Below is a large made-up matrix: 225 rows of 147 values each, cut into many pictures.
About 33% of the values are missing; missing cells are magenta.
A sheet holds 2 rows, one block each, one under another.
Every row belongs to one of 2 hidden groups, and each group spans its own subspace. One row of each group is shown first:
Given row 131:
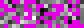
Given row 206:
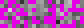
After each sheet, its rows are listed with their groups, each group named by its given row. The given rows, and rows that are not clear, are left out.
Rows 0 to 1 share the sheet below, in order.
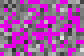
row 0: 131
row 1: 206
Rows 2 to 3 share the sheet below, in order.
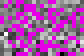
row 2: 131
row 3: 206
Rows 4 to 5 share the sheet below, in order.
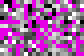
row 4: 206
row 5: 131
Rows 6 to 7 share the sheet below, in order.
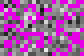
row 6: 131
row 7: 131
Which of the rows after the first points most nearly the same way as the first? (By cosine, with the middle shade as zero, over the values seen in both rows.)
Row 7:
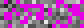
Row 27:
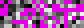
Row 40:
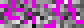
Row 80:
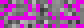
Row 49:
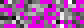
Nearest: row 80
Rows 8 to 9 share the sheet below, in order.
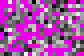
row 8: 131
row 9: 206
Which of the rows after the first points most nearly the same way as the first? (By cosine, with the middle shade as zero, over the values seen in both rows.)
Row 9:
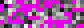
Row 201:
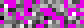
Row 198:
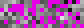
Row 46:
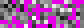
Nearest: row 198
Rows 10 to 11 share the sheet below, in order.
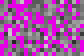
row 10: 206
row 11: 206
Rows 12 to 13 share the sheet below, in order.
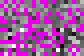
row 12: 131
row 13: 206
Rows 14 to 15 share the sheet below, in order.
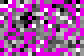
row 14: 131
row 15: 131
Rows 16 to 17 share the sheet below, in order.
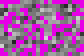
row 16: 131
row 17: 206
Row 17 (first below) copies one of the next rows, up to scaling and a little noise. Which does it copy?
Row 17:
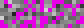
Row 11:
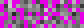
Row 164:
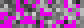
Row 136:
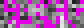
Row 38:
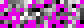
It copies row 11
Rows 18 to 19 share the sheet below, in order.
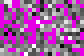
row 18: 206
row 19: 131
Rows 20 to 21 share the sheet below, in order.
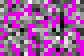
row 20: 206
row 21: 206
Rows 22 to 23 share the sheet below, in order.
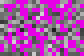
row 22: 131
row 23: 206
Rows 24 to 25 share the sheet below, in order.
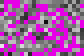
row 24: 131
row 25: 206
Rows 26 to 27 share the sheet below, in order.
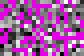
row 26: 131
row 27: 206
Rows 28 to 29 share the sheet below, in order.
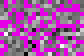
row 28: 206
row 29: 131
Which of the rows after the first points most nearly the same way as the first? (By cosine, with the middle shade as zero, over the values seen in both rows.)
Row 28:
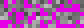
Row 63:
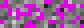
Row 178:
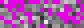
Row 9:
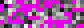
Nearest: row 9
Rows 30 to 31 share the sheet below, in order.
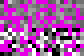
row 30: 206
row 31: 131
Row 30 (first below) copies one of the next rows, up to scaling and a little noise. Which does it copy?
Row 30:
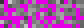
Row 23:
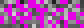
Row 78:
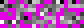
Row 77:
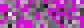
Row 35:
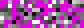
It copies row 78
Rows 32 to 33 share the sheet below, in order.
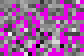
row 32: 206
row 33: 131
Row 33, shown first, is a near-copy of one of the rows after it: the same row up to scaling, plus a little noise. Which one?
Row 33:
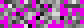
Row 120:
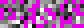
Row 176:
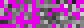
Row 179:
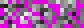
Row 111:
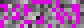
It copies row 111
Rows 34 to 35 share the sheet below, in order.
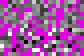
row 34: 131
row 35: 206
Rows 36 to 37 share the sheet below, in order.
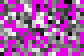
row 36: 206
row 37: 206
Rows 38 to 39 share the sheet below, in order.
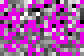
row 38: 206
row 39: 206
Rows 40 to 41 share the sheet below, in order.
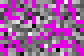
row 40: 131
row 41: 206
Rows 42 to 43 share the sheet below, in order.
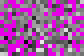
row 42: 131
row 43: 131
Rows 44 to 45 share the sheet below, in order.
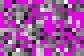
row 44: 131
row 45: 206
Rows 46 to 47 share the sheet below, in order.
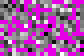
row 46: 131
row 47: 206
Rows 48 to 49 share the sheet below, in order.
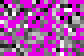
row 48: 131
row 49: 206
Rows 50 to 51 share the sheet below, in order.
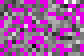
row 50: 131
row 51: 131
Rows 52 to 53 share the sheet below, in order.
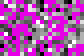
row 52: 206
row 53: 206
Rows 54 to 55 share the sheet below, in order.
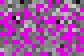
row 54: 206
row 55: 131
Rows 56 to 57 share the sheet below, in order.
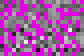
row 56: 131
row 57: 206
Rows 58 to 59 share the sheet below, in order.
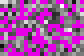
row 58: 131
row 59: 206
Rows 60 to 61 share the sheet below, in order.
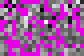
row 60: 131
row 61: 206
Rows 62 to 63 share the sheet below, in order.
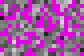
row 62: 206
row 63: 206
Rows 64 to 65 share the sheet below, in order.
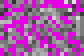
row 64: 131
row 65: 206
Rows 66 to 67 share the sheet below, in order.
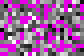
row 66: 131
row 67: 206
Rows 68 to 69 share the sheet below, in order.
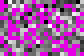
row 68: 131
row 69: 206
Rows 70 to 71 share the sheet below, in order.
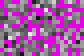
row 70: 206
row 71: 206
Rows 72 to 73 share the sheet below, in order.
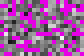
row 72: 206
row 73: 206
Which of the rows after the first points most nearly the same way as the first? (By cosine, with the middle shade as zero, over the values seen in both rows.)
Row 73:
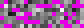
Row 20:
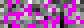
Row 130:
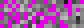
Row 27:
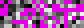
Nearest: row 27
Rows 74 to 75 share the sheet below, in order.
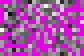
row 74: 206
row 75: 206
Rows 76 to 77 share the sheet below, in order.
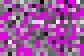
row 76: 206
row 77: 206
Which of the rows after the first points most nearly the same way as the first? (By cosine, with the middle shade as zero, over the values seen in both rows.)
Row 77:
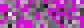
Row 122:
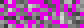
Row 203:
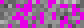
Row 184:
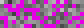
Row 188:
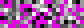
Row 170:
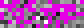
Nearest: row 184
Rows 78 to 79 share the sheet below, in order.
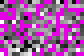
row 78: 206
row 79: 131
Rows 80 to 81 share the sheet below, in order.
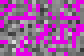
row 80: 131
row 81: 206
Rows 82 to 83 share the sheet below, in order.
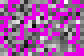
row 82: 131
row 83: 131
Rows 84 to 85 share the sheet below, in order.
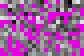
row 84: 206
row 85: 131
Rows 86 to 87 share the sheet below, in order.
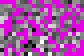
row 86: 206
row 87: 131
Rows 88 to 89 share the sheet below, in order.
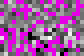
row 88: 206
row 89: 206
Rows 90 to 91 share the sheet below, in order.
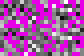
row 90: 131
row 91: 131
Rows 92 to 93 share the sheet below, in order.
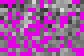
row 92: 131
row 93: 206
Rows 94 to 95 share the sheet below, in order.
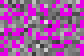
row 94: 131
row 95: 131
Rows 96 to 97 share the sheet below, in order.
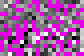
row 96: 131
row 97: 206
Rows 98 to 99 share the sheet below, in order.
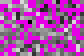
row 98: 206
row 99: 131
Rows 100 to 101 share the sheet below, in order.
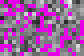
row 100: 206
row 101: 131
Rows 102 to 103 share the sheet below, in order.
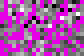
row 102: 131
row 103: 206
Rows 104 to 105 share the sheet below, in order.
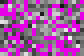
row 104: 131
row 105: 131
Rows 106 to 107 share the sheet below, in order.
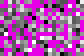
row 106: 131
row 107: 206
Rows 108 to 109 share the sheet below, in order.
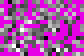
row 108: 206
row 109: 206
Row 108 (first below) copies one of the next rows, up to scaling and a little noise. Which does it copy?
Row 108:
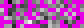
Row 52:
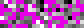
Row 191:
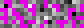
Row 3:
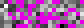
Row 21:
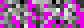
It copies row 3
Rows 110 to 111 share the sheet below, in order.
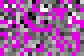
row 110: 131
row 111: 131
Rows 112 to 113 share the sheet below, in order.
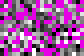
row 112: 206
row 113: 131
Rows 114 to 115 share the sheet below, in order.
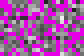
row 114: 206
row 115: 206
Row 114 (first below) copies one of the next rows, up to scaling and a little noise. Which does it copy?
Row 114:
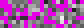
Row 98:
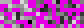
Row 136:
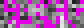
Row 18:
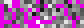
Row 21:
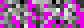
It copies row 136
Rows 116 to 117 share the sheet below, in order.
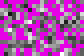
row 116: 206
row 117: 206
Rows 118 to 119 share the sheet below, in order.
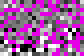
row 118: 131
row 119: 131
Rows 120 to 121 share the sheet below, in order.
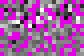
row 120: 131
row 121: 206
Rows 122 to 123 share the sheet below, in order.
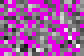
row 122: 206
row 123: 131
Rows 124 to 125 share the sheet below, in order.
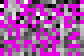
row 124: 131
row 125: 206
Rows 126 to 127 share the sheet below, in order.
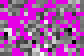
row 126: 131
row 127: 206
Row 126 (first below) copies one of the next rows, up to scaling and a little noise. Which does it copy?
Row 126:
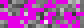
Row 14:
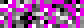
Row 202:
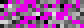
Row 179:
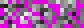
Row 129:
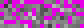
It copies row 179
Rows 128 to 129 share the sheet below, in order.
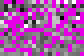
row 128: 131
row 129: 131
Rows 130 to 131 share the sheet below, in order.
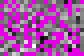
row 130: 131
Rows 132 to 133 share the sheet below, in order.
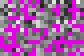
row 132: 206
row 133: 206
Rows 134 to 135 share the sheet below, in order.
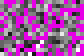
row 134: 206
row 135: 131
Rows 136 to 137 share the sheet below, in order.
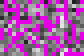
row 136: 206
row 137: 206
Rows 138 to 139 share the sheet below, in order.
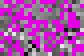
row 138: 131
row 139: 131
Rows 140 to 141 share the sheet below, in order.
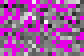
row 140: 131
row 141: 131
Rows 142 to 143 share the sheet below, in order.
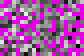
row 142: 131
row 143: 131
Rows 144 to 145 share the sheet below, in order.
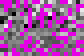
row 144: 206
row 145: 131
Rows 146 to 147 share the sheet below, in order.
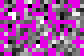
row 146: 206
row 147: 206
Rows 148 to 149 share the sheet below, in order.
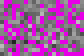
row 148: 131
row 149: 206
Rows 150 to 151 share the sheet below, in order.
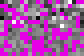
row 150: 206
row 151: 206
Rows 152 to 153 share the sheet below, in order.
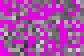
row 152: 206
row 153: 131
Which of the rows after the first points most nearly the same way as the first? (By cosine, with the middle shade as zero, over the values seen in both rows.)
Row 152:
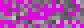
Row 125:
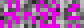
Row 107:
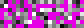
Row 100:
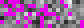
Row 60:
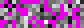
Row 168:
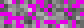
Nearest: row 168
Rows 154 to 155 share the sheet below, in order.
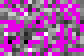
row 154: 206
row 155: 206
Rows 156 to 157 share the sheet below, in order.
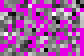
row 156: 206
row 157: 131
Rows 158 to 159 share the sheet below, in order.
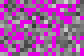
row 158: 131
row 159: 131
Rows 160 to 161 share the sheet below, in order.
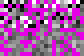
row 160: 131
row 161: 206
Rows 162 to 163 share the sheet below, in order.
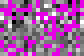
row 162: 206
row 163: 131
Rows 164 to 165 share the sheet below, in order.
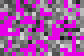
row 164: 206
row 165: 131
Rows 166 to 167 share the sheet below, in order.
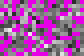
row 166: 131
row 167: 206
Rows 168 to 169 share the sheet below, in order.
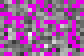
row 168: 206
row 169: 206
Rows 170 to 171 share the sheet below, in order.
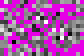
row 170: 131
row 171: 206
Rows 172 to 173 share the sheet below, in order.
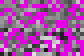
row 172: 206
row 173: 131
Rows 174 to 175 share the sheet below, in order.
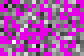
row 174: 131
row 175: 131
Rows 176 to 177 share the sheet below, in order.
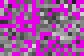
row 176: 131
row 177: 131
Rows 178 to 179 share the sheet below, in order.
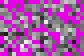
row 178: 131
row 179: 131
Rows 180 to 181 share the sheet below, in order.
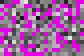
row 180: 131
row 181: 131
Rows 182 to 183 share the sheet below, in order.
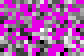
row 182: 206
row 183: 206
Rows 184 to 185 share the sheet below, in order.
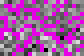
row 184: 206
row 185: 131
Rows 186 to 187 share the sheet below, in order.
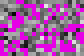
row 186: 206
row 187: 131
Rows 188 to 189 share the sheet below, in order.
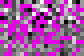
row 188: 206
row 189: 206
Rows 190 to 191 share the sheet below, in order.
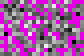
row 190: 131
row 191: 206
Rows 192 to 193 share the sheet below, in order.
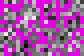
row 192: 131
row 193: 131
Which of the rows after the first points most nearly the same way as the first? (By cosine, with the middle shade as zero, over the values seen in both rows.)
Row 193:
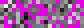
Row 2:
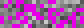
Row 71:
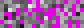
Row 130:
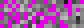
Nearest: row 71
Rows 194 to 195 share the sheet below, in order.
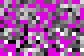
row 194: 131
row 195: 206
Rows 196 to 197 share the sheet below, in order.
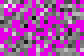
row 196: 131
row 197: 206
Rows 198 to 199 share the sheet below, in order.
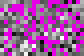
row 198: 131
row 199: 131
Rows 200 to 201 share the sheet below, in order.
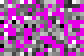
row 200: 206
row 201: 206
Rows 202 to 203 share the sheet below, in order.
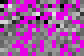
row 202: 131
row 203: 131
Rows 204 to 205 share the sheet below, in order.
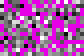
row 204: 131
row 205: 131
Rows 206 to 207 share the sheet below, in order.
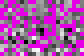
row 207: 206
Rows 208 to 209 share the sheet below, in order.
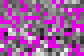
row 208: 131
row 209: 206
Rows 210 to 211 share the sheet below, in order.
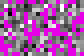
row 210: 206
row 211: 131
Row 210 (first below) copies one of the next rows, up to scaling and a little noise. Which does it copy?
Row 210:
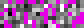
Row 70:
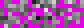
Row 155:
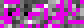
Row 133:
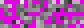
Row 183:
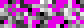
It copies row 155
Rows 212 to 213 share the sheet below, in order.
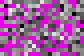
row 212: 206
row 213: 131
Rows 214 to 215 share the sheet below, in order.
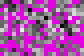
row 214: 206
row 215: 206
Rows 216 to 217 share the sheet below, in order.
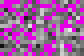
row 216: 131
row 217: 206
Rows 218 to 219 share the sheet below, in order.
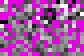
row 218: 131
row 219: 206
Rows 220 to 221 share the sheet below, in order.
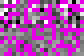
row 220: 131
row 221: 131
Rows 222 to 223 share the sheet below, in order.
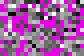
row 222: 206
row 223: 131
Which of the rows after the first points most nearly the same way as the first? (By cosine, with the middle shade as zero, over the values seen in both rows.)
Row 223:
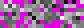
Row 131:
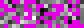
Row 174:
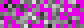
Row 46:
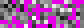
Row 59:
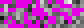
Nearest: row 59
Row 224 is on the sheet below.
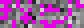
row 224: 131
